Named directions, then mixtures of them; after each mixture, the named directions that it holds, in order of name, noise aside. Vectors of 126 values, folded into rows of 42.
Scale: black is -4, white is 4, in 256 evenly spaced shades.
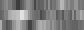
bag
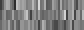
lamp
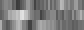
bag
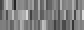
bag, lamp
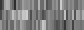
bag, lamp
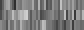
bag, lamp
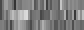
bag, lamp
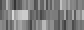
bag, lamp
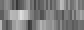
bag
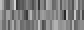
lamp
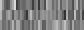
lamp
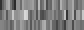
bag, lamp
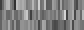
lamp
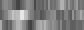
bag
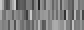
lamp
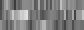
bag, lamp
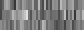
bag, lamp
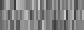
lamp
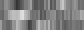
bag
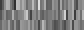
lamp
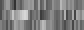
bag, lamp
